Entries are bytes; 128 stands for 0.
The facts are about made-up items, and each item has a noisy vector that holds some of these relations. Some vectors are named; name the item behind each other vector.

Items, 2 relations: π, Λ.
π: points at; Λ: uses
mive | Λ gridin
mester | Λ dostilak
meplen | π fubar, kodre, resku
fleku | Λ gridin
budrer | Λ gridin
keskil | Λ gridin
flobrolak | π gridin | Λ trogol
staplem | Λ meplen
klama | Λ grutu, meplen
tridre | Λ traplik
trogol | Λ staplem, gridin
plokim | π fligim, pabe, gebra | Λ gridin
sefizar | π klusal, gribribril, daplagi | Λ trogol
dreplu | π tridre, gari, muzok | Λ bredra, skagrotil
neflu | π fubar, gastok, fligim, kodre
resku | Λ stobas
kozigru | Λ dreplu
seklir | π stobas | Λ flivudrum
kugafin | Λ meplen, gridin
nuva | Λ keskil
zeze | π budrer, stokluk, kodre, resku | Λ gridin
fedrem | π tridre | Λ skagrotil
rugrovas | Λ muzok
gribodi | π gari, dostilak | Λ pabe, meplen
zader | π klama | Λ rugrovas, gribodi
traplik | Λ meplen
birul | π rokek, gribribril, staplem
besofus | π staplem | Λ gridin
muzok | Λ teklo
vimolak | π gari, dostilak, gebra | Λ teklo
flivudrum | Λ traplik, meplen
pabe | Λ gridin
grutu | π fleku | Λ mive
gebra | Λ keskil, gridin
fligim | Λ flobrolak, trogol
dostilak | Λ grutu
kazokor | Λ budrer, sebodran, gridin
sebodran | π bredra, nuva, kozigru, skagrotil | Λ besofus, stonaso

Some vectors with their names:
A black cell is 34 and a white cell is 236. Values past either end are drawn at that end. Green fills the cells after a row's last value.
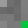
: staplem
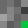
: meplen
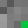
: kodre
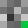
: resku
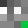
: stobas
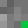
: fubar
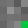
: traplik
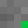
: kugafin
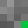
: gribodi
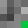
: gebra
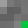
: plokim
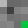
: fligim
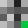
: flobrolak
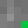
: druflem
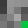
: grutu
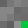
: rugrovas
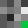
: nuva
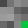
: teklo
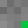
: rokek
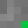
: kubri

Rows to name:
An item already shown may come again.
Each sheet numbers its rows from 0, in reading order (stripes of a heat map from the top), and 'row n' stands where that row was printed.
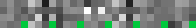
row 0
birul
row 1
flobrolak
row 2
tridre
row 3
stobas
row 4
flobrolak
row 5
trogol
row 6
vimolak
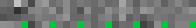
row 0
klama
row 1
muzok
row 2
birul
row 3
keskil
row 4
dreplu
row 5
sebodran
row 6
gari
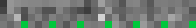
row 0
grutu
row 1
besofus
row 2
besofus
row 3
fleku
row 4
budrer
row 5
budrer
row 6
neflu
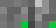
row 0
keskil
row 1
fedrem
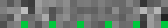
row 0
kozigru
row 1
grutu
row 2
birul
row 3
zeze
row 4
keskil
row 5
seklir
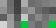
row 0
gridin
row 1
stonaso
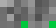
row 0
sefizar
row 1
pabe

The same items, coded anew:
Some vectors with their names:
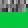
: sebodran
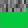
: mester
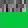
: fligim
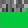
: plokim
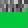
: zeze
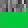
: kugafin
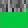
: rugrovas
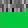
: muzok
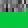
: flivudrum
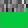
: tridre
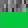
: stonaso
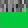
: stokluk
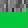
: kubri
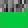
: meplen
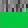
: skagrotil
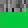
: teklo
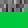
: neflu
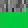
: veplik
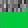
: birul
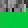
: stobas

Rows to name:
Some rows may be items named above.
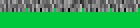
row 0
fedrem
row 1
muzok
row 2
stobas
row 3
gari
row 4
muzok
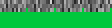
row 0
dreplu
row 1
flobrolak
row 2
klama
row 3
dostilak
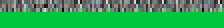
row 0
pabe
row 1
grutu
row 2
staplem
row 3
fleku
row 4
trogol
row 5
flobrolak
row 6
zader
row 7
staplem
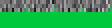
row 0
vimolak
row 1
sefizar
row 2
teklo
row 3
gribodi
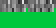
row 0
gridin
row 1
keskil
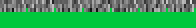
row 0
gari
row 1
besofus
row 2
gebra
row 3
seklir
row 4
gribodi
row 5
dostilak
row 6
budrer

